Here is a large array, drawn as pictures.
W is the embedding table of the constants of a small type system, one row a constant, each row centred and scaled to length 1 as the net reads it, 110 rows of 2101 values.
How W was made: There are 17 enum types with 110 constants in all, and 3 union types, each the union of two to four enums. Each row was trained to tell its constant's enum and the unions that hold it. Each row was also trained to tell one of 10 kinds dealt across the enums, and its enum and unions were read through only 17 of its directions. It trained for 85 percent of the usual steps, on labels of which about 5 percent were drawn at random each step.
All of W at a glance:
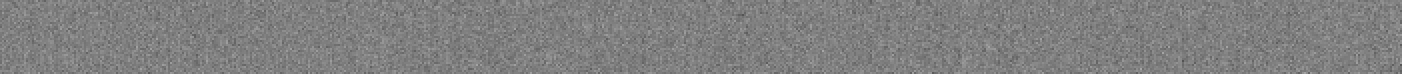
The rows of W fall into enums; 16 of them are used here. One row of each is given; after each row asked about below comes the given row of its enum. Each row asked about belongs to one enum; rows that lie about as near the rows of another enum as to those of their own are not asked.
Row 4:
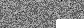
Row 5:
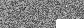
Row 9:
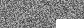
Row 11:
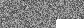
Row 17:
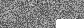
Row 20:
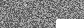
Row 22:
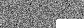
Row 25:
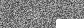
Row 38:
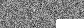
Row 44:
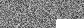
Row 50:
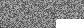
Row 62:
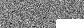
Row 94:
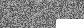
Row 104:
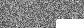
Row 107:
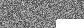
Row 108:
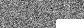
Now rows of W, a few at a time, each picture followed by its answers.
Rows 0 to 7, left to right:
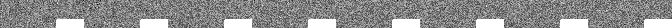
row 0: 94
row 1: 20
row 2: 20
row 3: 9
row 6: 50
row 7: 108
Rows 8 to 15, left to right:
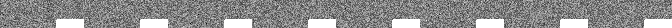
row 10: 11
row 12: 108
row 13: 9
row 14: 94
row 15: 11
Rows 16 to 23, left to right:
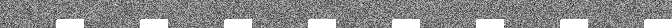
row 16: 50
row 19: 22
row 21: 62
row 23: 17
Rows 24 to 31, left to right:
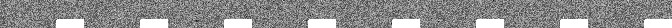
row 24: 104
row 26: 4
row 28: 25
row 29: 22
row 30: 104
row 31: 22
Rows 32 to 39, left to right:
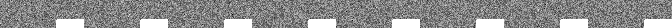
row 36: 62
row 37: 25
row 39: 104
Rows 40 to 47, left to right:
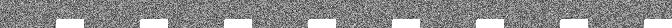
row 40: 25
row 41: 50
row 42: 94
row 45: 108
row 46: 17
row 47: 25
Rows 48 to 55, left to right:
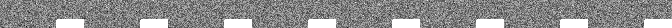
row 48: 108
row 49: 22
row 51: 25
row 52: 38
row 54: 4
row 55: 104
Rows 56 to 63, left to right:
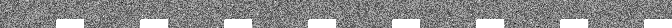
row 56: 94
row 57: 17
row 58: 9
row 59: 108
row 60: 20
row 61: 38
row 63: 62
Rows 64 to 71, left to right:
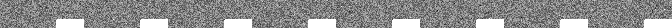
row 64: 17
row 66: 107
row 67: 20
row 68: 11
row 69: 50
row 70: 17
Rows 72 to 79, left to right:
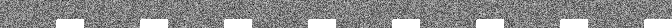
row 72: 44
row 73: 44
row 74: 62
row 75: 9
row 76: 62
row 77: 104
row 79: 22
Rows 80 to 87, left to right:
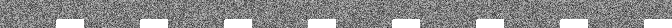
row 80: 25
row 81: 9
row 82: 94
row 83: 38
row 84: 22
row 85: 4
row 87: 62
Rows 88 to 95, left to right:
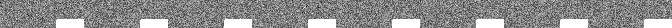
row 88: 38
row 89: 20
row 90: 104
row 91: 9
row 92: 9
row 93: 22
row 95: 38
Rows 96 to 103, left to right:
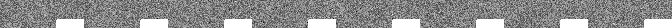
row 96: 11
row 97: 104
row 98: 44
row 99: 38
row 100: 17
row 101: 107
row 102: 20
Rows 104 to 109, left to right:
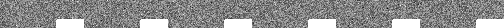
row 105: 20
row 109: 17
